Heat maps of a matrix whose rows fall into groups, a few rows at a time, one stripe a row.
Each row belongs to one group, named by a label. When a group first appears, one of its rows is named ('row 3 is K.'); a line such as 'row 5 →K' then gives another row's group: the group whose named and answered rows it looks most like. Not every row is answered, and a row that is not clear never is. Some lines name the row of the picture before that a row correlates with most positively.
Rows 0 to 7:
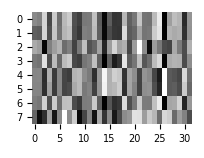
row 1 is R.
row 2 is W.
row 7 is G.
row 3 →R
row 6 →R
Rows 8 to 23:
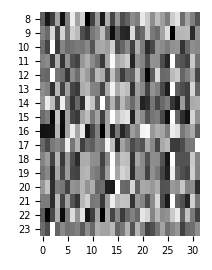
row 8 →G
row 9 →R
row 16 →G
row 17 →W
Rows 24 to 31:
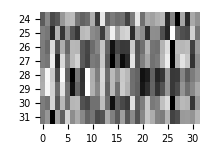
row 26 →R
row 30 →R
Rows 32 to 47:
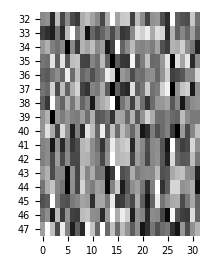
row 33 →G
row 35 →R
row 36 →W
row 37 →R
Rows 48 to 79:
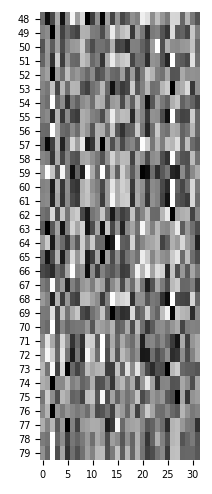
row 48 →G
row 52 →W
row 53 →R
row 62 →R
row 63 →G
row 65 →G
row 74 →W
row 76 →W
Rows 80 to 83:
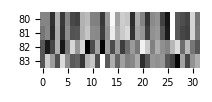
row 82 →G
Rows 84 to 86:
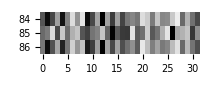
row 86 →G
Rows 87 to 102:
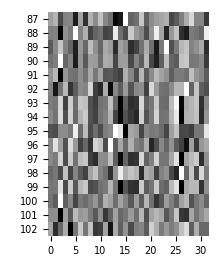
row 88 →W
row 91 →W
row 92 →G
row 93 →R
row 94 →R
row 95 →W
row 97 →R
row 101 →W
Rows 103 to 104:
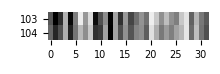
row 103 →G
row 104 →G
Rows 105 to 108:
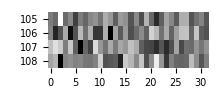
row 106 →G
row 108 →W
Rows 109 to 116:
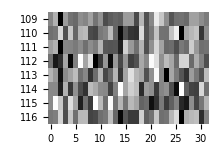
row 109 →W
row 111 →W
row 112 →G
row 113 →W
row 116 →R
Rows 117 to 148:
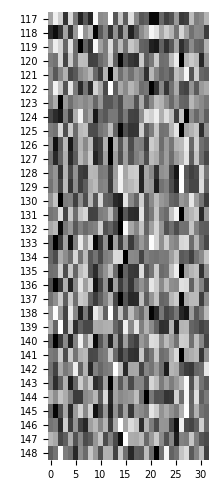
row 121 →G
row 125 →R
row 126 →G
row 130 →W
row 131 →R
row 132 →W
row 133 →G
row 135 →R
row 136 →G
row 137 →R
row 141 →R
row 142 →W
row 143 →G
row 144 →G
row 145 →G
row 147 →W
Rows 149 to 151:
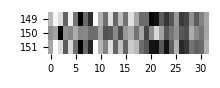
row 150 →W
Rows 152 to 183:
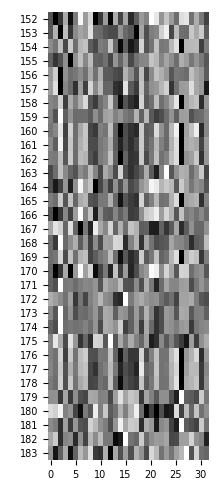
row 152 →G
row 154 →R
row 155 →G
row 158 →R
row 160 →R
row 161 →R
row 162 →R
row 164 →G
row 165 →R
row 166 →G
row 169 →R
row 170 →G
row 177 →R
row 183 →G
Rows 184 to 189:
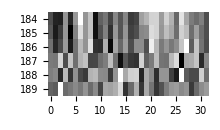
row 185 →G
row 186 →G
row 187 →R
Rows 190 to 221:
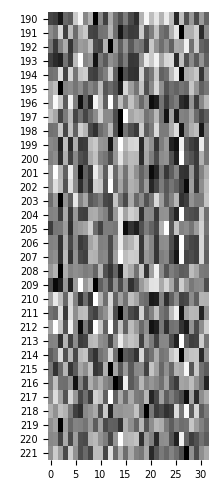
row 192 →G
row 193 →G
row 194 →R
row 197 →W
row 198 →R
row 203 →W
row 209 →G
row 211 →R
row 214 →R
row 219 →W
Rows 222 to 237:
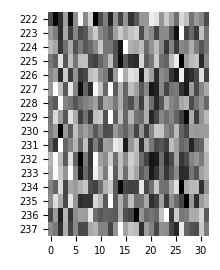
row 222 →G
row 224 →W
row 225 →R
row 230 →W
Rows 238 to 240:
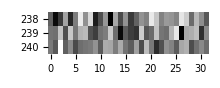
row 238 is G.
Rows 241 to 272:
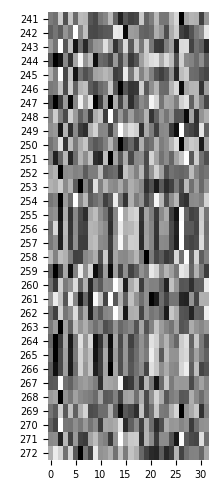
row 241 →R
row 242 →W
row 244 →G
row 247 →G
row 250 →R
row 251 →G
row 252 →W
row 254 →W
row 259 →G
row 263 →W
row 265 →G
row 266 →G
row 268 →W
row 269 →R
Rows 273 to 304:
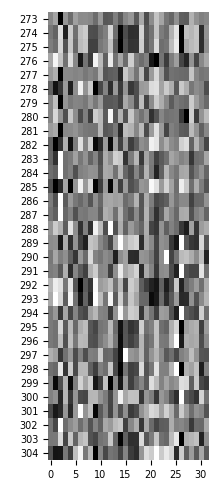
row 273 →W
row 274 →R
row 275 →R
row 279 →W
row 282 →G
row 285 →G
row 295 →R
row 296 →R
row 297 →W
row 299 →G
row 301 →G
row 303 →R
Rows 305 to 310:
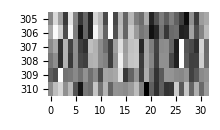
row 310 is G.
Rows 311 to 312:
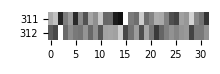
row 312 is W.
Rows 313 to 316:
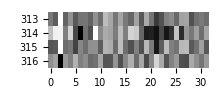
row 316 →W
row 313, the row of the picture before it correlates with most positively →312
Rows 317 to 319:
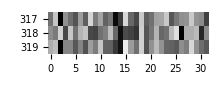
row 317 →W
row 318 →R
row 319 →W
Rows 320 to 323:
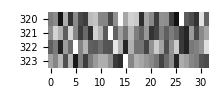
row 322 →W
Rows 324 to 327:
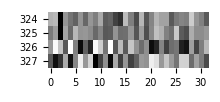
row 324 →W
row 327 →G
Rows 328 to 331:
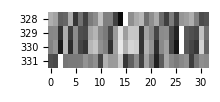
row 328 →W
